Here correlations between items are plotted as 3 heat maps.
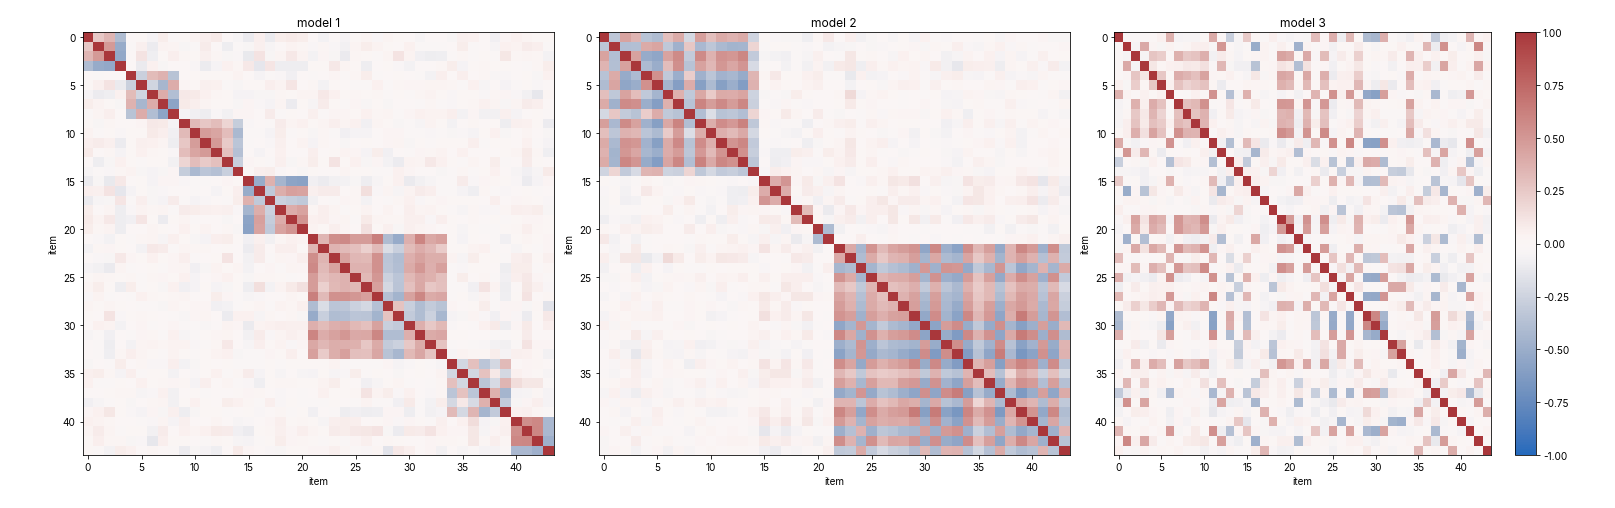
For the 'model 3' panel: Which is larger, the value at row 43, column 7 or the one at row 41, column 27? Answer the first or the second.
the second
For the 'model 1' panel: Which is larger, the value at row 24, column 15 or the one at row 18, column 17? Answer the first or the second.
the first
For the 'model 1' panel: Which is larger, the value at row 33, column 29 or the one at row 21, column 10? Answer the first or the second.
the second
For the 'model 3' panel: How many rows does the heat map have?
44
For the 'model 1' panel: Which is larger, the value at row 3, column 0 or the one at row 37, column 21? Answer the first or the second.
the second
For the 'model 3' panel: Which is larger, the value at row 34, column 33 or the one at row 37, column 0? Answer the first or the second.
the first
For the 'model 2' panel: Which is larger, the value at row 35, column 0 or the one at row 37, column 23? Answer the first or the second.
the first
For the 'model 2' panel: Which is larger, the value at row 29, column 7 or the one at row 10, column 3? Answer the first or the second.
the second
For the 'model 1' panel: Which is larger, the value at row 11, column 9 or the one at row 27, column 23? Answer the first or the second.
the second
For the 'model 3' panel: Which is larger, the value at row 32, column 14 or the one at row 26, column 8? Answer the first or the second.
the second
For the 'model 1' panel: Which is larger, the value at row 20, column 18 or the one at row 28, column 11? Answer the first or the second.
the first
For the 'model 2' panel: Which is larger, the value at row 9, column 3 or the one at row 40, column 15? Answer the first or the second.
the first
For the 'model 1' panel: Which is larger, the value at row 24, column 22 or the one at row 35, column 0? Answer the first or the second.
the first
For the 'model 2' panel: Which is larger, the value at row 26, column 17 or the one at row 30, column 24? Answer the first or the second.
the second
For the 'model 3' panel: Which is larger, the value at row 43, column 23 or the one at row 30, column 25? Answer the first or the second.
the first
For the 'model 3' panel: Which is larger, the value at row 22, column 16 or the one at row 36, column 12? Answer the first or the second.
the second
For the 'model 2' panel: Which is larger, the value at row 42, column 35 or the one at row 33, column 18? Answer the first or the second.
the first
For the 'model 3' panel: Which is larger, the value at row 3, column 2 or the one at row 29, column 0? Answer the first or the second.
the first
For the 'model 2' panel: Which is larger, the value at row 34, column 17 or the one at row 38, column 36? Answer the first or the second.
the second
